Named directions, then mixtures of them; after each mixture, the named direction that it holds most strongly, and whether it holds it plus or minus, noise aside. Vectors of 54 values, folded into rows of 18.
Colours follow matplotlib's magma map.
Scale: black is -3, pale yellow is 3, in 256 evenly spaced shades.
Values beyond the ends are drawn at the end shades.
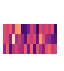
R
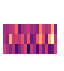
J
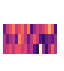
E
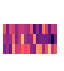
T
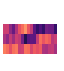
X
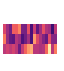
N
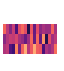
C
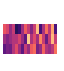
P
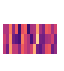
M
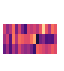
X, minus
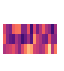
N, plus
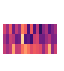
T, plus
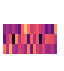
R, minus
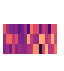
E, minus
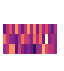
C, minus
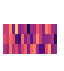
M, plus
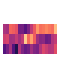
X, minus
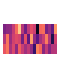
P, minus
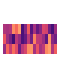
N, plus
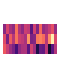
J, plus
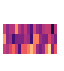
N, plus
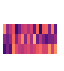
T, plus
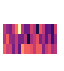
P, minus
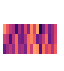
J, minus
